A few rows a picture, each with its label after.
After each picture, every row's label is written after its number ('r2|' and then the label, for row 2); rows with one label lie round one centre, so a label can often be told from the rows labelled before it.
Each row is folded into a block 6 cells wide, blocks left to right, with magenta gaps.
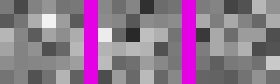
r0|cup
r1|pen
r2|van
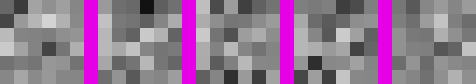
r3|cup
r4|pen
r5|pen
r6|pen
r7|cup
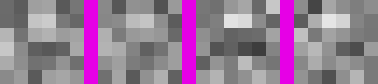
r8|cup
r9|cup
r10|cup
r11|cup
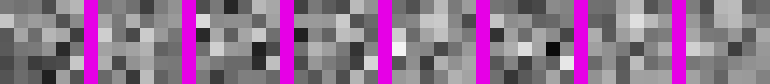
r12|van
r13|pen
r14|van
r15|van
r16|cup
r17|van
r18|cup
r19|cup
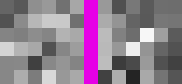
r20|cup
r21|pen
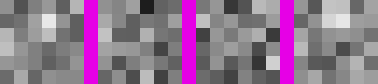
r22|cup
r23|pen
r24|van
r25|cup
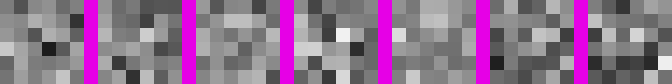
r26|cup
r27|pen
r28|cup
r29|pen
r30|cup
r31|van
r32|van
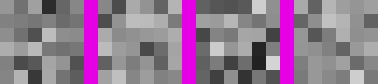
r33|pen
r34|cup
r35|van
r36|cup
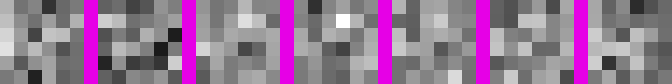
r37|pen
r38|van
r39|cup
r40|cup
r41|cup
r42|cup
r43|pen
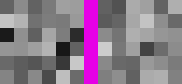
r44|van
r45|cup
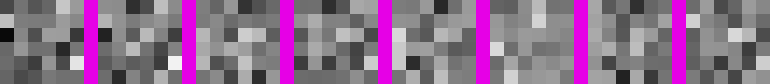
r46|van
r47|van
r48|pen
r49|van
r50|pen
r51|cup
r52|pen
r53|van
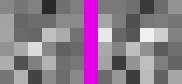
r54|pen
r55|pen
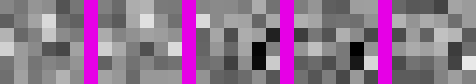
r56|cup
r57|cup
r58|van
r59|van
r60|van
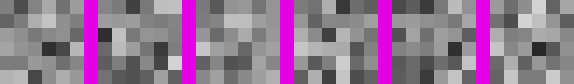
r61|cup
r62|van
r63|cup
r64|pen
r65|van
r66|cup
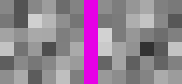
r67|cup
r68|cup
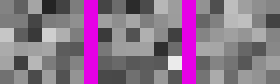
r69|pen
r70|van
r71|cup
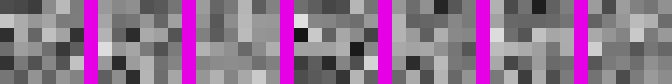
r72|van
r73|pen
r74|cup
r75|van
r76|pen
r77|pen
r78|cup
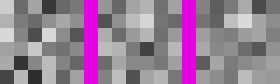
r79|pen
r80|cup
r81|cup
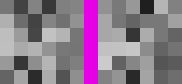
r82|pen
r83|pen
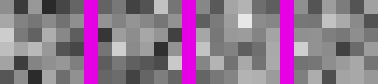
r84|pen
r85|van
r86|cup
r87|cup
